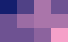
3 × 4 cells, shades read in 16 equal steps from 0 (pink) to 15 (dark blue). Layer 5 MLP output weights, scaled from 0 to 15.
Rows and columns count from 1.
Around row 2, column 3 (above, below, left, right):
5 7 6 5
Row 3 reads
9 9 7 0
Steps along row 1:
down down up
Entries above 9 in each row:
2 0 0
